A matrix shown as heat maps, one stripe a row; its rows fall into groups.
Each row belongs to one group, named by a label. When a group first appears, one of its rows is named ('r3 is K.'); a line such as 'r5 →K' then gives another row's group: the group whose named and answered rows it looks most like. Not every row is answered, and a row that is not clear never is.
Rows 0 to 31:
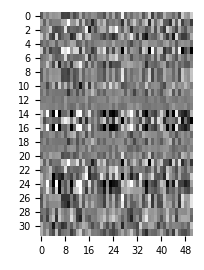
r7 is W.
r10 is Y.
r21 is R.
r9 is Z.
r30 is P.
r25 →W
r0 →Z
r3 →W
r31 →W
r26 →Z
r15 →R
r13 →Y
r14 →W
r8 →Z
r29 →Y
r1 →R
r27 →Z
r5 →R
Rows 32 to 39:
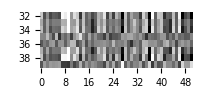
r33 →R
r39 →Z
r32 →R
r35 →W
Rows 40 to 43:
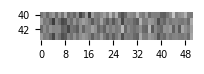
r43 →P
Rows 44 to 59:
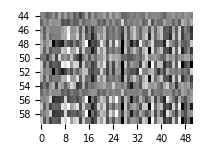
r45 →Z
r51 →R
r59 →R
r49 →R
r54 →Y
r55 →Z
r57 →R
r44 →Y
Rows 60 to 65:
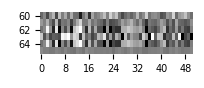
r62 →W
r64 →W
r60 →Y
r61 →W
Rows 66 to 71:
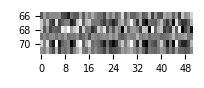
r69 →Y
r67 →W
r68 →R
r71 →W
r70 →W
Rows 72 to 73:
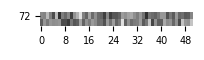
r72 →W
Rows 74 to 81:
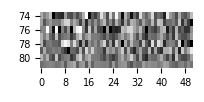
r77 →W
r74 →P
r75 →R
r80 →W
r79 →Z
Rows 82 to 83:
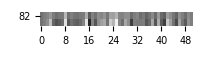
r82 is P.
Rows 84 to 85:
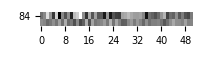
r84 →W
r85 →Y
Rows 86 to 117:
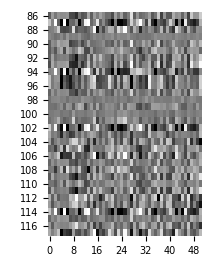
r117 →P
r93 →Z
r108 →Y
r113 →R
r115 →Z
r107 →Z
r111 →Z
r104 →R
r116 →R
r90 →Z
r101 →P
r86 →Z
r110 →Y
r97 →Z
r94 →W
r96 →P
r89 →Y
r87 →W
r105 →Y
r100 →P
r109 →Z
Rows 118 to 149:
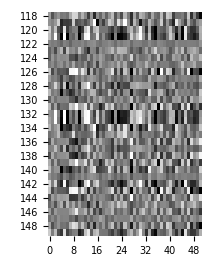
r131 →R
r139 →R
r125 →Y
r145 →Y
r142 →W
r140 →P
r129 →P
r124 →Z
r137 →W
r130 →Z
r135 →P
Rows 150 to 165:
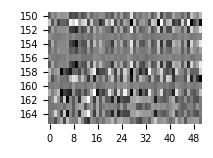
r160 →P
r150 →Z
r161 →P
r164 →W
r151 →R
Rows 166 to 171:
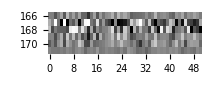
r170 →Y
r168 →R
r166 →Y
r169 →Y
